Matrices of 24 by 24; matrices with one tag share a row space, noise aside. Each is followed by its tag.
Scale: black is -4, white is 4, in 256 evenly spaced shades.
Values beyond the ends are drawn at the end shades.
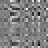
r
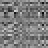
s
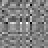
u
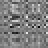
r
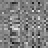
r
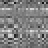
s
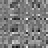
r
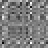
u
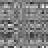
s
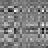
s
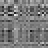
s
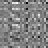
r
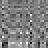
u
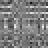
s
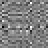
u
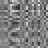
r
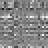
s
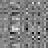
r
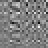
r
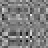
u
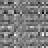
s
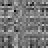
s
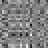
u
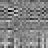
s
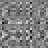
u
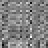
u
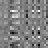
r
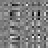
r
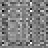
u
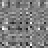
u
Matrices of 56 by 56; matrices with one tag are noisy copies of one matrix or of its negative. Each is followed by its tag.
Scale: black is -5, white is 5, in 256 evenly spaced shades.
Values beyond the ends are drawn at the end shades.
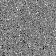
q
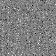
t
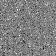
q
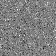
q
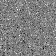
q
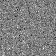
q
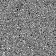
q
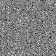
t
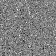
q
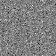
t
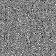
t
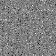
t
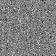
t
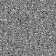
t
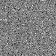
t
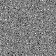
t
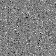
t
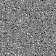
t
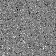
q
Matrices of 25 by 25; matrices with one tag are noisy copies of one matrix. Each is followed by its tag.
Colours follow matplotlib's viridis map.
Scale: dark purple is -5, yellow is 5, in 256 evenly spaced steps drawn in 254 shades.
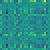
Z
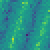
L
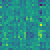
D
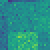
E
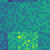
E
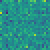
Z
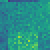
E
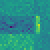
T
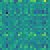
Z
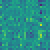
D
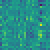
D
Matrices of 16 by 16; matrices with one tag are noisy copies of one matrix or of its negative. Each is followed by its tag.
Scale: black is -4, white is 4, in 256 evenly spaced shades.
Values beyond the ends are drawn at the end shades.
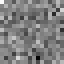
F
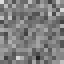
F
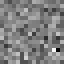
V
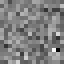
V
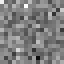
F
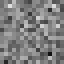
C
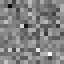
C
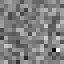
V
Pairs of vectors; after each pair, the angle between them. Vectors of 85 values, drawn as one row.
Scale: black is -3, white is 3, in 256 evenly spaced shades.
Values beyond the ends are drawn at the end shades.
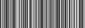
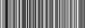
partly aligned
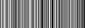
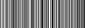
nearly parallel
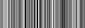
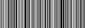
partly aligned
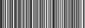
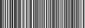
nearly parallel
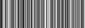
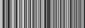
nearly opposite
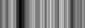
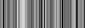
partly opposed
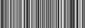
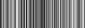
orthogonal
